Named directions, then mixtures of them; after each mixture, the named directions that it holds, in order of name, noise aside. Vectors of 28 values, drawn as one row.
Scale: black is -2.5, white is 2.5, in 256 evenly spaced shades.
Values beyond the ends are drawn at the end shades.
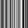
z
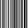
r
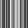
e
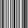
r, z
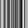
z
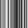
e, r, z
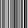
r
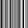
e, r, z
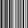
r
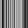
e, r, z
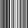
e, r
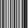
r, z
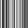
e, r, z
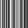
e, r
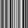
z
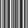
e, z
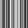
e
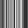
e, r, z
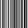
r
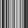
e, r, z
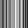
e, z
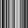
e, r, z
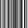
r, z
